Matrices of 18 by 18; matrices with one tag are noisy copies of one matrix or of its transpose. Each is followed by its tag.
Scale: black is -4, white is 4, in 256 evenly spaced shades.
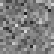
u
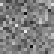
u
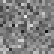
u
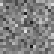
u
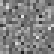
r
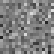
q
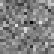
u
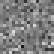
q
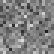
u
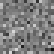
q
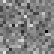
u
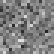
u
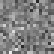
q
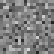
r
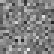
r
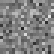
q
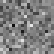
u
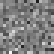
q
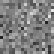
q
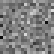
q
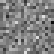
r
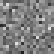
r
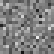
r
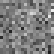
q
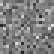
r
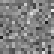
q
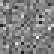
r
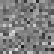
q
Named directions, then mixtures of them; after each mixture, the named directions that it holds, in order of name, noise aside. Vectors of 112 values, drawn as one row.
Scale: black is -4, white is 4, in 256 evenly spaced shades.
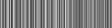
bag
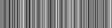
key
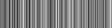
key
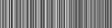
bag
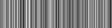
key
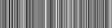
bag, key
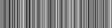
key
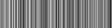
key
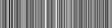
bag, key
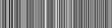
bag, key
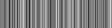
key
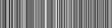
bag, key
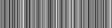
key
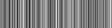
key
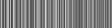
bag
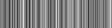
key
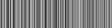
bag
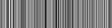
bag, key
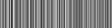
bag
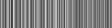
bag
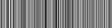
bag, key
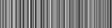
bag, key
